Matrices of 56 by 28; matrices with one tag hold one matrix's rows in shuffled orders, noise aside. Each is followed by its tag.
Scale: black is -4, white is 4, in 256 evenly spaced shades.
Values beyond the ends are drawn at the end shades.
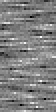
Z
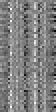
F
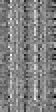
F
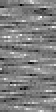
Z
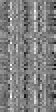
F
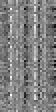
F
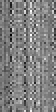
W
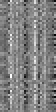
F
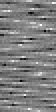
Z
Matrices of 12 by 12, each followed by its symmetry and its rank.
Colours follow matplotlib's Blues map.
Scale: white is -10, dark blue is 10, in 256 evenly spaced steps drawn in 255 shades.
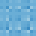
symmetric, rank one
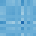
symmetric, rank one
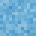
neither, full rank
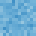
neither, full rank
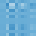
neither, rank one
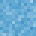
neither, full rank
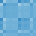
symmetric, rank one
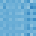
neither, rank two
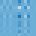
neither, rank one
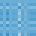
neither, rank one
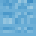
neither, rank two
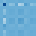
symmetric, rank one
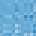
antisymmetric, rank two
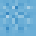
antisymmetric, rank two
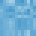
neither, rank two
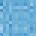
neither, rank two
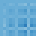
symmetric, rank one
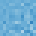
antisymmetric, rank two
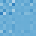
antisymmetric, rank two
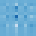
neither, rank one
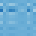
neither, rank one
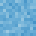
neither, full rank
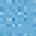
antisymmetric, rank two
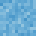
neither, full rank
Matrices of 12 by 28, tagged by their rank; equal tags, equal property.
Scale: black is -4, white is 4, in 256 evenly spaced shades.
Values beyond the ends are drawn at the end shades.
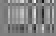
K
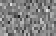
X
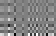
K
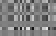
K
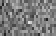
X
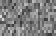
X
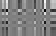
K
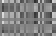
K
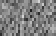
X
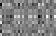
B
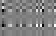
K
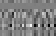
B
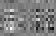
B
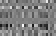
B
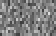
X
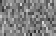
X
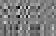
B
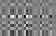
K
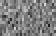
X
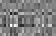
B
